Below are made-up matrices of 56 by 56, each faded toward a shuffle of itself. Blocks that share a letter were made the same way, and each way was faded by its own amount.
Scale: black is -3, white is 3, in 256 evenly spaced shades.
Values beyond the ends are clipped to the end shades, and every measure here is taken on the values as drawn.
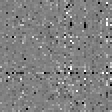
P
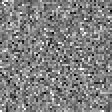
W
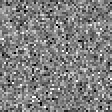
W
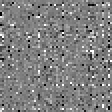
P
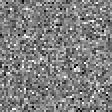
W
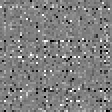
P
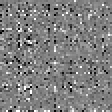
P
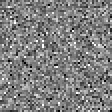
W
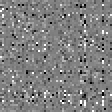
P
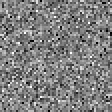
W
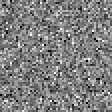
W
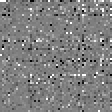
P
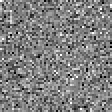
W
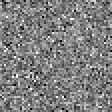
W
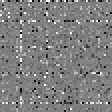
P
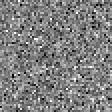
W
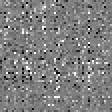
P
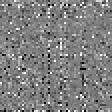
P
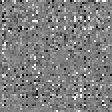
P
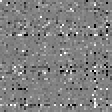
P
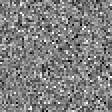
W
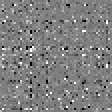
P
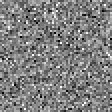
W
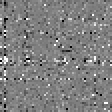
P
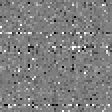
P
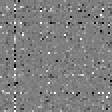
P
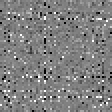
P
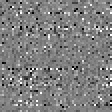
P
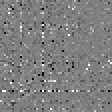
P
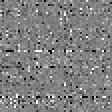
P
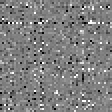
P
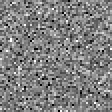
W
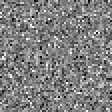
W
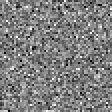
W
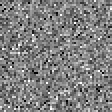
W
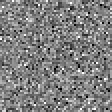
W
